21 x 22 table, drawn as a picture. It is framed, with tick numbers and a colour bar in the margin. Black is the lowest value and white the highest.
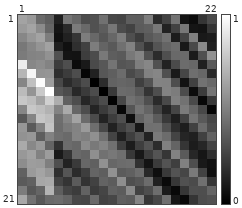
The bottom right is the ninth with the lowest average. The middle left is the ninth with the highest average. Streaks slant down to the right. The left part is higher, up to a seam about 20% of the way across.
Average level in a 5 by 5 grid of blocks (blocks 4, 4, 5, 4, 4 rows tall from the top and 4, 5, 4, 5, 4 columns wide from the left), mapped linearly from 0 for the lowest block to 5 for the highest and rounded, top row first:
4 1 2 1 0 | 5 0 2 2 1 | 5 2 0 1 1 | 4 2 2 1 0 | 3 1 2 1 1
